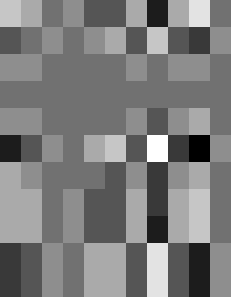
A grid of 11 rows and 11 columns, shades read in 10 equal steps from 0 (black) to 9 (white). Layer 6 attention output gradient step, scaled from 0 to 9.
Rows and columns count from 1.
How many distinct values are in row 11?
7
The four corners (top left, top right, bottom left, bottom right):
7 4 2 5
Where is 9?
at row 6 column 8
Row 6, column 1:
1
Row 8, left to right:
6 6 4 5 3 3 6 2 6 7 4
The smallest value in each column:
1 3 4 4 3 3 3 1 2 0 4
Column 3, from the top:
4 5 4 4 4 5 4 4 4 5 5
